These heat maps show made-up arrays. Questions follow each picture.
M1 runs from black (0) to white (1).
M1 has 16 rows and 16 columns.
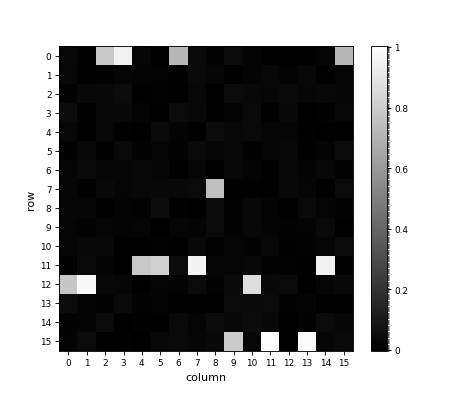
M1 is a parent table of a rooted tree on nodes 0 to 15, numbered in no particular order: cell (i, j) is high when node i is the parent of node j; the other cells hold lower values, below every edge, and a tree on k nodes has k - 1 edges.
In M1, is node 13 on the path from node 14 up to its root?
no
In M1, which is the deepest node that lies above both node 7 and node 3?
0
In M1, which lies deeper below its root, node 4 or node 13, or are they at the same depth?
node 4
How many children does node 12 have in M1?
3
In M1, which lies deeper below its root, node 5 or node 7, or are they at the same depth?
the same depth
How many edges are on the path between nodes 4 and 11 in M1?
1
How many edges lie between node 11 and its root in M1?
3
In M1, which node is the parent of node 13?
15
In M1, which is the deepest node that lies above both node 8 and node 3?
0
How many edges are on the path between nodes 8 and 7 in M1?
1
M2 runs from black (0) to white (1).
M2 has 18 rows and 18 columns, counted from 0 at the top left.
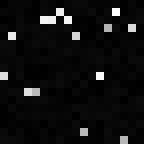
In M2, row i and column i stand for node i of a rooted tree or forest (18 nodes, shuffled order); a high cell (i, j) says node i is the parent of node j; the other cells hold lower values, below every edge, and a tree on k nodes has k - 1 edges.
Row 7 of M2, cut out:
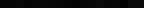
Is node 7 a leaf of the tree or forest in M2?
yes
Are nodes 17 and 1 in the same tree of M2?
no
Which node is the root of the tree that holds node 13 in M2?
11
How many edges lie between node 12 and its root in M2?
3
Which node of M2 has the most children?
2
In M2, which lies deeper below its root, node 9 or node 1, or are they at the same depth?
the same depth
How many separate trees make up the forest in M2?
3
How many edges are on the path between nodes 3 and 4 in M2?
2
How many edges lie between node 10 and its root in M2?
3
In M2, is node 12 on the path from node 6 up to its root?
no
